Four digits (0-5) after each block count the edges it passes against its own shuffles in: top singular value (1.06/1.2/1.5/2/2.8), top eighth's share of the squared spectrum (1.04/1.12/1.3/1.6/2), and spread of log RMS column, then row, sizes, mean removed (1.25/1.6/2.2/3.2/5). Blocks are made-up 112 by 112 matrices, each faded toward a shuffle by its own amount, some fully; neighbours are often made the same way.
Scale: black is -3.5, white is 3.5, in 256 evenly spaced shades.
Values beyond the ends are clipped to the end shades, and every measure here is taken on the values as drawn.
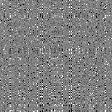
5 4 3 2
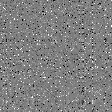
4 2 1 1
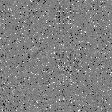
3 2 1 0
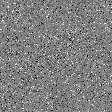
0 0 0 0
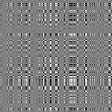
5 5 5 5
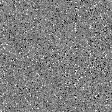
2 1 1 0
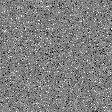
0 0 0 0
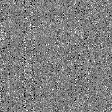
3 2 3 0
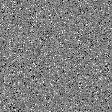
2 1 2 0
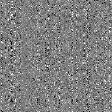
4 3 4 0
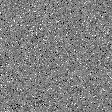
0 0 0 0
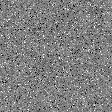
0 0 1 0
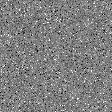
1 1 1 0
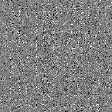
3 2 3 0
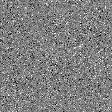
2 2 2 0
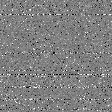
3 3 0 3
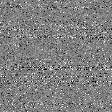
2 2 0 3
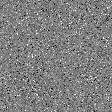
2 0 0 0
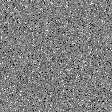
2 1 0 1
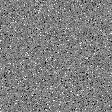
2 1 0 0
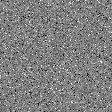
2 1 0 0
